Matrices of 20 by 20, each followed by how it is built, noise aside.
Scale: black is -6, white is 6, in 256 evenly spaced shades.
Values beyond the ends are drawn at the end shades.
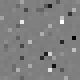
sparse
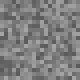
noise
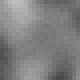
smooth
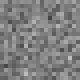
noise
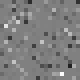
sparse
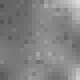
smooth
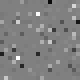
sparse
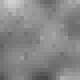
smooth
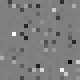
sparse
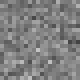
noise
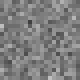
noise
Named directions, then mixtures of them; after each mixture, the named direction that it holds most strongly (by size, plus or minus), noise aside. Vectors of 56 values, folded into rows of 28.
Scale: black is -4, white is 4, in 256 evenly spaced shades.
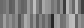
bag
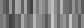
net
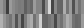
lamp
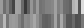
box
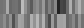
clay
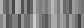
net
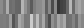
clay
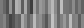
net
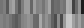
box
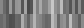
net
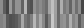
net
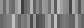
clay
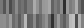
bag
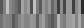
bag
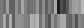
clay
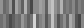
net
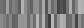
clay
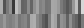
box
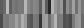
lamp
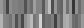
lamp
